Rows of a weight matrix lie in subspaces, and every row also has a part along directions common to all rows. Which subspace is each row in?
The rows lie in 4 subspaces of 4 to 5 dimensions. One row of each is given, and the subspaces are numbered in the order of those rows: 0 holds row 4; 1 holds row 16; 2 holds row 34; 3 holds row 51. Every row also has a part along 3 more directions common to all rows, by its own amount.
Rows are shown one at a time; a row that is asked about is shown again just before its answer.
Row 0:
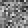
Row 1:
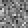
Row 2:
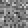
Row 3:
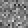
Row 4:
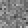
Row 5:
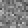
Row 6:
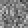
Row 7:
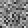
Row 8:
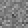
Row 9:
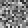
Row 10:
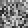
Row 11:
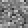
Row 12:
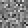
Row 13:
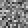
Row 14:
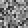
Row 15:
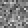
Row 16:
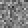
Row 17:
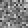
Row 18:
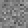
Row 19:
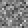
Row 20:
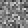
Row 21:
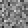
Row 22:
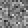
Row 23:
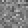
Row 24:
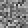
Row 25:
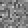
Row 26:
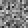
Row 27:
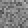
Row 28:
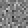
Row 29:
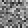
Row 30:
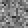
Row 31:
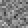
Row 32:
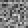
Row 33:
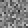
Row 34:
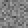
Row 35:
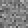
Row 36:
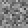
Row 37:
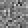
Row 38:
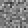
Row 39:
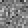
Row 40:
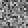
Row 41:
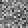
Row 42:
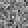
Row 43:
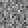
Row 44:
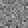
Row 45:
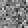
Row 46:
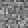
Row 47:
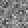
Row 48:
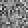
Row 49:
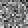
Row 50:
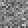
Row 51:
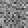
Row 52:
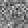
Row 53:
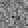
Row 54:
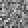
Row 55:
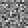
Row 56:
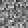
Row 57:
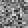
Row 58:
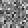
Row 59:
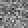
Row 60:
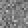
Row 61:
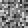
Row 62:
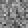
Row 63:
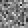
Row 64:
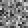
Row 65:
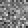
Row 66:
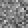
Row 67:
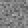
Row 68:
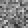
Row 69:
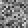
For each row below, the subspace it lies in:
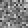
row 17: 2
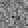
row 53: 2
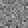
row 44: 3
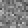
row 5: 3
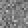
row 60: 1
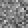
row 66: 3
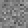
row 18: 2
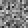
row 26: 3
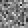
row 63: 2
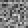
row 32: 2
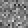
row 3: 1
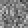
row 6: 1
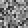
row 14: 2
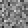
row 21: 1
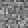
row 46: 2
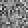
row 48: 0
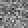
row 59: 3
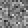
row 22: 3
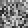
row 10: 1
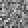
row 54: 1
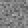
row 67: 0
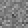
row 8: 3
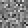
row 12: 2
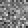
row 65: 0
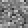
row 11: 0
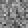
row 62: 3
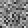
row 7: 3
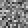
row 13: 1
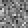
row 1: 2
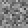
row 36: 3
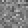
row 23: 0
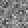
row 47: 3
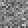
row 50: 0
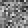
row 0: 0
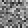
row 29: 0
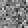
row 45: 0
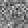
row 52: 0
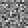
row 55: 2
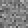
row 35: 1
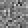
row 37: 1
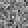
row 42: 2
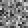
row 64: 3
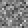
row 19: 0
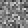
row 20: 3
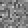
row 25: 1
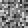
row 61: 2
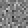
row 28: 1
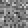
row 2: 3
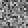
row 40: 2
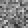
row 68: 3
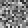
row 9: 1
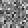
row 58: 3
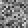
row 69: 0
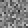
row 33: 2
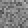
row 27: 3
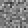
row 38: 3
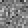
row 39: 0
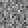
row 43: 2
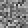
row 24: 1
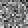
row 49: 1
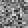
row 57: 0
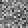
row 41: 0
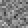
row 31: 0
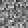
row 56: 1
